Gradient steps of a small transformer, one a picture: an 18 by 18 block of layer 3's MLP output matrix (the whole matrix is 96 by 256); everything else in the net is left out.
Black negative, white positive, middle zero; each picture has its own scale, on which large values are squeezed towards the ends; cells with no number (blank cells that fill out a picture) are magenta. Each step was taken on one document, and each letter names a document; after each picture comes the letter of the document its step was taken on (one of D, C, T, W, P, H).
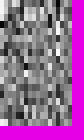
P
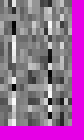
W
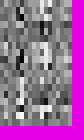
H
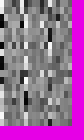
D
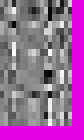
W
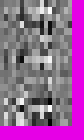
H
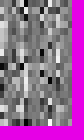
D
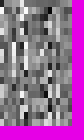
D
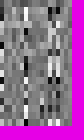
D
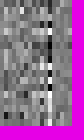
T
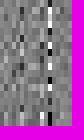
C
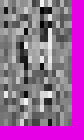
T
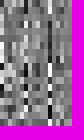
P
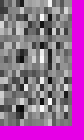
T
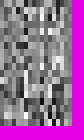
T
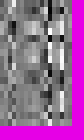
W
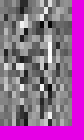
T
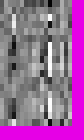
W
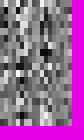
H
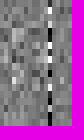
C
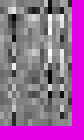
W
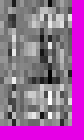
W
